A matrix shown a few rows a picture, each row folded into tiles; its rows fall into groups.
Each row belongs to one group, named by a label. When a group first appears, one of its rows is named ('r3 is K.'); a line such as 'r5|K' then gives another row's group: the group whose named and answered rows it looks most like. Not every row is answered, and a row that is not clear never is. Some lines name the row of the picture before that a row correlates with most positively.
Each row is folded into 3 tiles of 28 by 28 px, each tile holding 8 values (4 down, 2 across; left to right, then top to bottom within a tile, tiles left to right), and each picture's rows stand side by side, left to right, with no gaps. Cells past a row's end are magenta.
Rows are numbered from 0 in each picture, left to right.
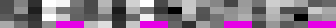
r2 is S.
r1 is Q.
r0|Q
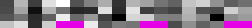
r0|Q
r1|Q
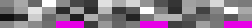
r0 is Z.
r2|S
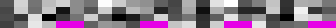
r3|Q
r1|S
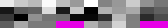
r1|Z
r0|Z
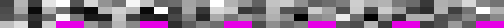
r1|Z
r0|Q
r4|S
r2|S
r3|S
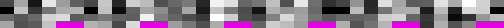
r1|Q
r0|Q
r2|Q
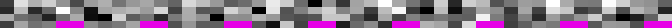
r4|S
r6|S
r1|Z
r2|S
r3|S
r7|S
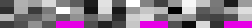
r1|Q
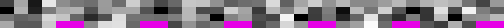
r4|Z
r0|Q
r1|Z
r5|S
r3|Z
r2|S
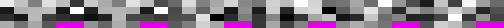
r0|Z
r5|Z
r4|Z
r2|Z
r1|Z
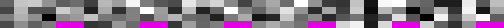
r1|S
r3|Z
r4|Q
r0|S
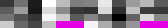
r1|Q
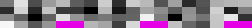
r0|Q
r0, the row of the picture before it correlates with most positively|1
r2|Q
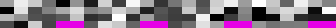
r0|S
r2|Z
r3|Z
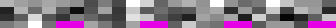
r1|Q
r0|Z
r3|S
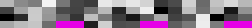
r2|Z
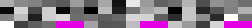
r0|Q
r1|Q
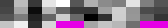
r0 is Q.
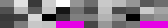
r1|S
